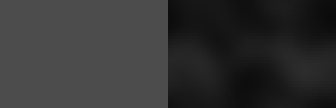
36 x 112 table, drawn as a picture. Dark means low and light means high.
It is made of 1 by 2 panels. Panel 1,1: low, flat. Panel 1,2: very low, smooth, faint in contrast.
